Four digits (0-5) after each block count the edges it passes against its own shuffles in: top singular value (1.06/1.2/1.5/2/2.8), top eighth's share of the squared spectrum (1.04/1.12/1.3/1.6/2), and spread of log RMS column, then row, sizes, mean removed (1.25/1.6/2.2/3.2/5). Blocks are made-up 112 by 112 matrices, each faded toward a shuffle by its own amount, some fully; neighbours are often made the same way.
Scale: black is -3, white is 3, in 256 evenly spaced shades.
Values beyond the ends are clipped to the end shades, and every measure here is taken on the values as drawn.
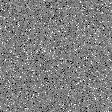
0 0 0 0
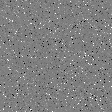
0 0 0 0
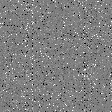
3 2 1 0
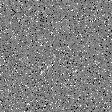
3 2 0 0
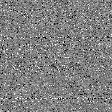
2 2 0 3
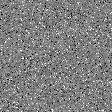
0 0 0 0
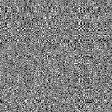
5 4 3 3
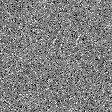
2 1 0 0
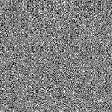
4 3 2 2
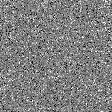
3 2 0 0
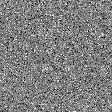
3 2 0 0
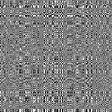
5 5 4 4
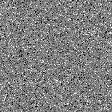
3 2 0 0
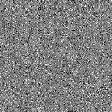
4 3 1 1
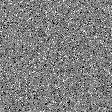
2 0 0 0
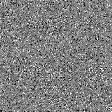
3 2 1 0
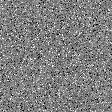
0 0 0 0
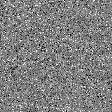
3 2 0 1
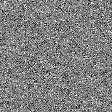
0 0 1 0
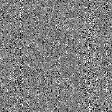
3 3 4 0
